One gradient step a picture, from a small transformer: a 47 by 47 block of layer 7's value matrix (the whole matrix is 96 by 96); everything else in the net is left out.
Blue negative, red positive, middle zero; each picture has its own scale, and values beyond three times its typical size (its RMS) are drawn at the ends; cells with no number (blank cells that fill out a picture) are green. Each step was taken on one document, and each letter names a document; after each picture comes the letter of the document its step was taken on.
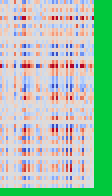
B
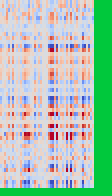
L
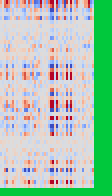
L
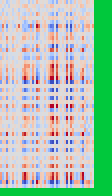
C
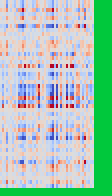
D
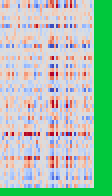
L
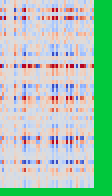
B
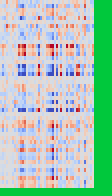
D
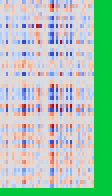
C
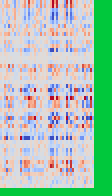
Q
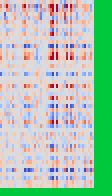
Q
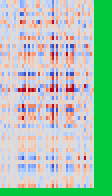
D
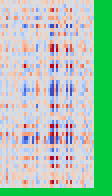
C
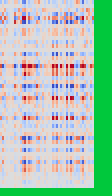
B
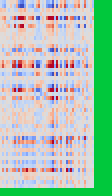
D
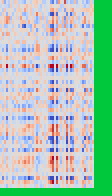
C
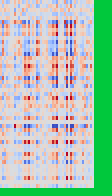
B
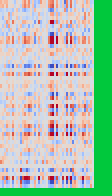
L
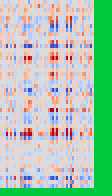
Q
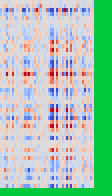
L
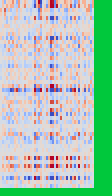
L
